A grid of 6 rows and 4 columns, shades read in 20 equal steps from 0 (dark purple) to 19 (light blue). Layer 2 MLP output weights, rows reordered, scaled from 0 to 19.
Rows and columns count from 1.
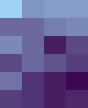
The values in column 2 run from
4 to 13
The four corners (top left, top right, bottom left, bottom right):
19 14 5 3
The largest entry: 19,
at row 1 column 1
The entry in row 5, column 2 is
4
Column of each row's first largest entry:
1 4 1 2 1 1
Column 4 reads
14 12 6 5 0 3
